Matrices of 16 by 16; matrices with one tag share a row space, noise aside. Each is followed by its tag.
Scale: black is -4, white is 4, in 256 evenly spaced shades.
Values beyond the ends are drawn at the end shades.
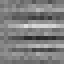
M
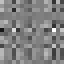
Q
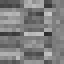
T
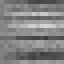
M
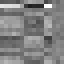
T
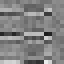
T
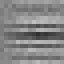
M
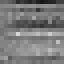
M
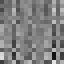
Q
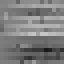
M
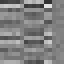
T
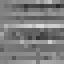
M
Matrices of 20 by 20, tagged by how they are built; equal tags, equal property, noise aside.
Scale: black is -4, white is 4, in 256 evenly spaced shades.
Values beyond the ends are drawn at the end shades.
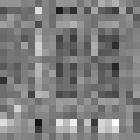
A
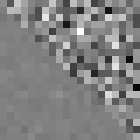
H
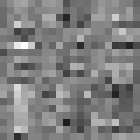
A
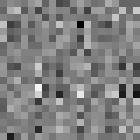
A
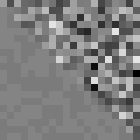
H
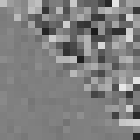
H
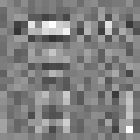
A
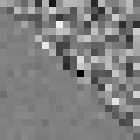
H
